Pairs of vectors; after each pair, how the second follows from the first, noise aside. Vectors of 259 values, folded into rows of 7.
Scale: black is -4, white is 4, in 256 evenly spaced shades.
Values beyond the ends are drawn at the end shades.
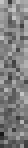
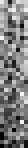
scaled up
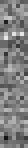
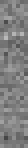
shrunk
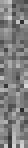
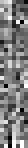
scaled up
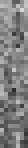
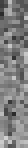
reversed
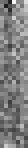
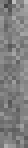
shrunk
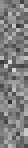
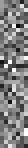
scaled up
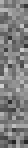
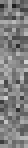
reversed
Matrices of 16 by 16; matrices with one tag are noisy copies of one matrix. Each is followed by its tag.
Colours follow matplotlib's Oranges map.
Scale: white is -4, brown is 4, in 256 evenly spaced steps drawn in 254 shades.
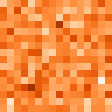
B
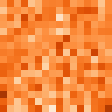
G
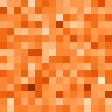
B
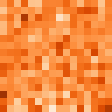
G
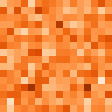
B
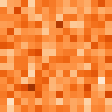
B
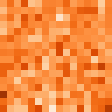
G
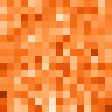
G
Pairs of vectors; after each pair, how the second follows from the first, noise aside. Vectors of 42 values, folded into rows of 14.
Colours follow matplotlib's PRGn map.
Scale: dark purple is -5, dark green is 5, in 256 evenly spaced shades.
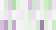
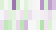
reversed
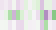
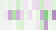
negated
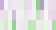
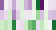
scaled up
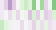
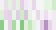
reversed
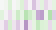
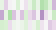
wrapped around
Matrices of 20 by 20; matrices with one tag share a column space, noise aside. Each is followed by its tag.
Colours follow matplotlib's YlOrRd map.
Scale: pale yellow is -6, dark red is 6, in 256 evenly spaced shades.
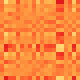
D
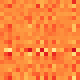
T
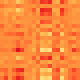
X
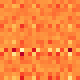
T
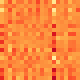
X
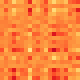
X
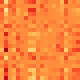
X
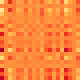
X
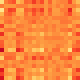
X
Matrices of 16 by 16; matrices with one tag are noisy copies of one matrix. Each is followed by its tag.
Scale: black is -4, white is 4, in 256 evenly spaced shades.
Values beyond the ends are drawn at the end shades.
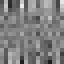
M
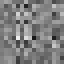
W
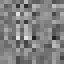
W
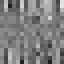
M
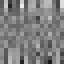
M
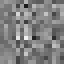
W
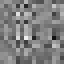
W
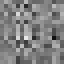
W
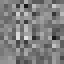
W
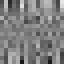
M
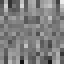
M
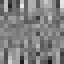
M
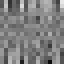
M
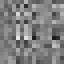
W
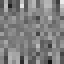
M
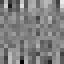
M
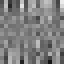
M
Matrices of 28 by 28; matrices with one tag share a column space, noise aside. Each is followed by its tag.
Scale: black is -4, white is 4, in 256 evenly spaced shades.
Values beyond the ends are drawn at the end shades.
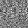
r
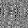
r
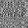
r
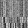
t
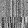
t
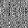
r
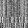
t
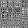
r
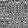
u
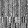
t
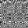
u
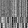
t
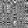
u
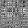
r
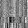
t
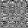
u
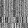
t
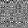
u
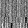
t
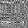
u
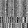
t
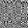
u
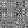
r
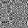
u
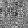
r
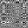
u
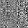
r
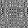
r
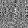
r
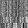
t
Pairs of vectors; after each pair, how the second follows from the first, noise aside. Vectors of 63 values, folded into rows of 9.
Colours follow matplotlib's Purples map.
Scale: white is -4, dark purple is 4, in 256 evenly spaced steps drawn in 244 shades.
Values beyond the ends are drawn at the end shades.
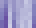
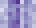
wrapped around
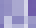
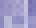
shrunk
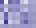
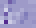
partly zeroed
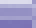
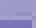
partly zeroed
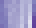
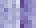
wrapped around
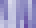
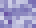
shuffled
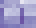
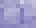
shrunk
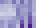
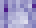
wrapped around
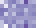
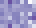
reversed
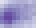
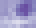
wrapped around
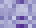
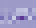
partly zeroed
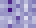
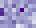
shuffled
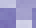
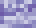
shuffled
